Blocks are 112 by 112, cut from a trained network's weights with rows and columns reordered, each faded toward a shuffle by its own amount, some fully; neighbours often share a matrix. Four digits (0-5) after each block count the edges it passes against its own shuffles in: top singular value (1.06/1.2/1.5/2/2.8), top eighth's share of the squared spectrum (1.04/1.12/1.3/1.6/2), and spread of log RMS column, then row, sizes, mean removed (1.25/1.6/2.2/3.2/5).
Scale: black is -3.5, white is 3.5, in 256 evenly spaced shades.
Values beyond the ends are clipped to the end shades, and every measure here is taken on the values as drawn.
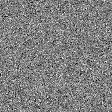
0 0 0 0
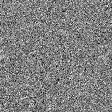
2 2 0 0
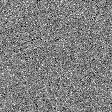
0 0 0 0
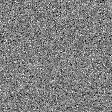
0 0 0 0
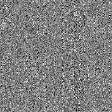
3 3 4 1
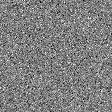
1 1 0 0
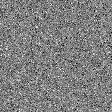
0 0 0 0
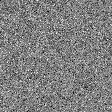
0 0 0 0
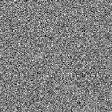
3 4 2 2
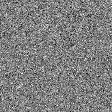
1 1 0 1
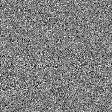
1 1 0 1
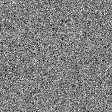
1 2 0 2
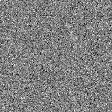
2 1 1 0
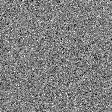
1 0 0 0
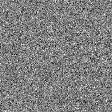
2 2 0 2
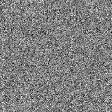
2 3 1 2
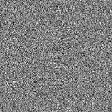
3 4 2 2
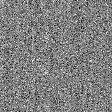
1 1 0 0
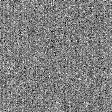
2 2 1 1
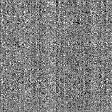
3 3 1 3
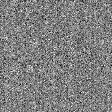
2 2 0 2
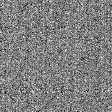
2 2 0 2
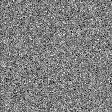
0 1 0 1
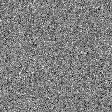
2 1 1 0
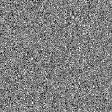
3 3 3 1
